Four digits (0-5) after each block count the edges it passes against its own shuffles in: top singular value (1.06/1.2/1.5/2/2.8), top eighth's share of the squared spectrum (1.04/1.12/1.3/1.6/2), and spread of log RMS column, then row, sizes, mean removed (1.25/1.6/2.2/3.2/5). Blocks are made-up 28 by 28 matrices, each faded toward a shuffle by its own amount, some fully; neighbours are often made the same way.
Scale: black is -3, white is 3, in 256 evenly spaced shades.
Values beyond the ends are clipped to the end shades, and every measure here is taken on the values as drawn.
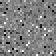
0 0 0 0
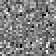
3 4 2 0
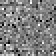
2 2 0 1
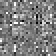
3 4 2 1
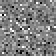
0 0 0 0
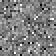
0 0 0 0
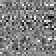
3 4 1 3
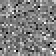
0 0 0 0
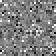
2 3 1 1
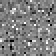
2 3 1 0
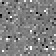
1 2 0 0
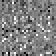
2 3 1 1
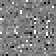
2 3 1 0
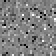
2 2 0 1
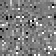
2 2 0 1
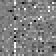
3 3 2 1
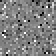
1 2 0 0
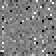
1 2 1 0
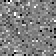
1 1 0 0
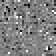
1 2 1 0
